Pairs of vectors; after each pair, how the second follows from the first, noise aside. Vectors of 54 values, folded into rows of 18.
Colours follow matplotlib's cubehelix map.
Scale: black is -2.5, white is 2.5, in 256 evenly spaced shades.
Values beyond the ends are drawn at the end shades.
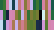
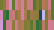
shrunk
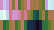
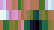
copied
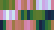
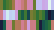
copied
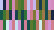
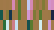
partly zeroed
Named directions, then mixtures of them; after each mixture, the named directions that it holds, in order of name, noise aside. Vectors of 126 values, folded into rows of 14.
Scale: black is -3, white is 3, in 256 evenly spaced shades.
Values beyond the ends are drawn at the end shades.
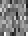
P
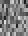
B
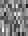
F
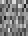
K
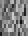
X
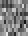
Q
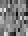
P, Q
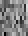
P, X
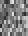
B, X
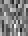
F, X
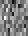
B, K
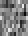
Q, X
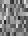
B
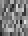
X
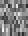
F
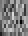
X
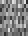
K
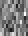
P, X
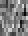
Q, X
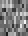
Q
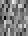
B, K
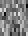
F, P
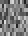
B
